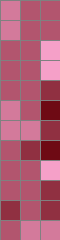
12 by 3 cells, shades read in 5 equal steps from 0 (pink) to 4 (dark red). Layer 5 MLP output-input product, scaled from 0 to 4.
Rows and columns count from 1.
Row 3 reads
2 2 0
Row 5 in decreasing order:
3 2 2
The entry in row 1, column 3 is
2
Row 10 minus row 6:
1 0 -1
